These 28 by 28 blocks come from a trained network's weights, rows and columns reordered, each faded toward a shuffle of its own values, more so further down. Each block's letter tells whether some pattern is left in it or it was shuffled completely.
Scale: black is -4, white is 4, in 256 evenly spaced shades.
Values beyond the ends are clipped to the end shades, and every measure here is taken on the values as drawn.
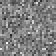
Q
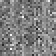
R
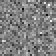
Q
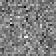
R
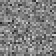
R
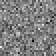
Q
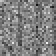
R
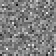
Q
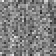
R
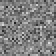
R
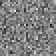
R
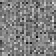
R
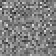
R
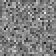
Q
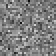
Q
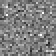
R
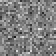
R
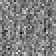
R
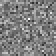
Q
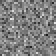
Q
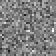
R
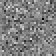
Q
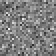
Q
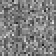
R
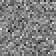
R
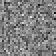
R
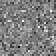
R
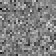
Q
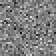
Q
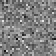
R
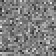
Q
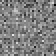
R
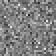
Q
